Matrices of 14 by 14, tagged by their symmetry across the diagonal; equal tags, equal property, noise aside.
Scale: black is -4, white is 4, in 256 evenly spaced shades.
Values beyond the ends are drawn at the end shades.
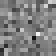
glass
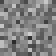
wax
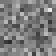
wax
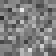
wax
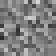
glass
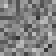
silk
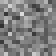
wax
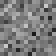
silk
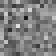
glass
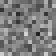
wax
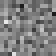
glass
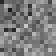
silk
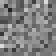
silk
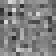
glass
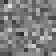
wax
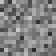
silk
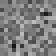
silk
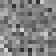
wax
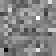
wax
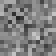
silk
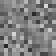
glass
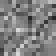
glass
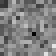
silk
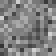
silk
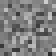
glass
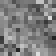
glass
